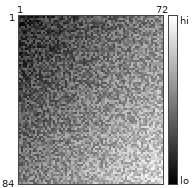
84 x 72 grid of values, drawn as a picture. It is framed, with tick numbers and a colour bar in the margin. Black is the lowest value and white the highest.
Histogram: bell-shaped. Ninth with the highest average: bottom right. Ninth with the lowest average: top left. Slope: up to the bottom right. Mirror symmetry: none. Average level on the scale: 50%. Stripes: none.
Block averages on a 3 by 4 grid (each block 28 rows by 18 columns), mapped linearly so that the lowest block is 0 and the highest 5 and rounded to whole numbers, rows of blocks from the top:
0123 | 1234 | 2345
